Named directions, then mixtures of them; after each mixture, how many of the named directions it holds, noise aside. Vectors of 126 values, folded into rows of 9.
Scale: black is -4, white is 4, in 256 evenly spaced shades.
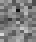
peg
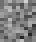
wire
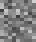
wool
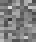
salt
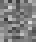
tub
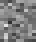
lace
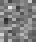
three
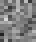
two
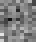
two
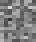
one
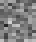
one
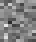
one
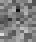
one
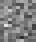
three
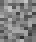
one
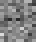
three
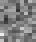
three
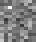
three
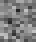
two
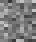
three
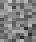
one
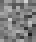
one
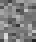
one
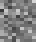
one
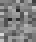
two
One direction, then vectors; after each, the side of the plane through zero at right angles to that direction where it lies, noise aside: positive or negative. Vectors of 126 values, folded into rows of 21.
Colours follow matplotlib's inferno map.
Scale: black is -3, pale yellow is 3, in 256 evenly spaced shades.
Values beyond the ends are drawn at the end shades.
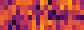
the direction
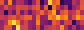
negative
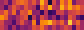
positive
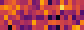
positive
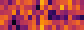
positive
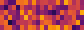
positive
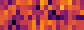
positive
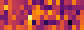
negative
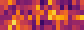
negative
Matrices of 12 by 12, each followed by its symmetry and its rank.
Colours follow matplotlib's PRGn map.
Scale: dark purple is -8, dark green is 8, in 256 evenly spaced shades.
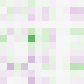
neither, rank two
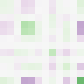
symmetric, rank two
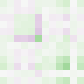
symmetric, rank two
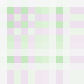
symmetric, rank one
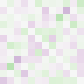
antisymmetric, full rank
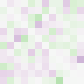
antisymmetric, full rank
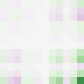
symmetric, rank one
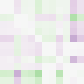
antisymmetric, rank two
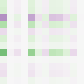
neither, rank one
